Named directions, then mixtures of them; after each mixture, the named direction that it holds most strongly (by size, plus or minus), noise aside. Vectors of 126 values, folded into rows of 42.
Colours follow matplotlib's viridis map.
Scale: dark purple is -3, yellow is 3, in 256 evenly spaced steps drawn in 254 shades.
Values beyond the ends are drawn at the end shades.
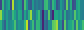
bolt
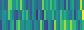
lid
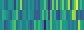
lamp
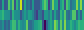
lamp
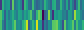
bolt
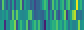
lamp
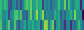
lid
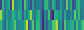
bolt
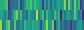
lid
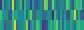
bolt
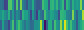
lid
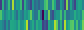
bolt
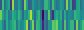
bolt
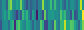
lid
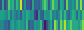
lid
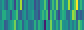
lamp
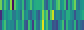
bolt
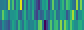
lamp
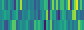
lamp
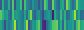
bolt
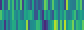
bolt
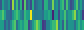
bolt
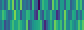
lamp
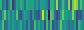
lamp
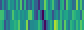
bolt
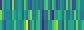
bolt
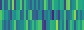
bolt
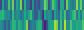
bolt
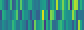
lamp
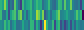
lid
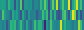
lamp
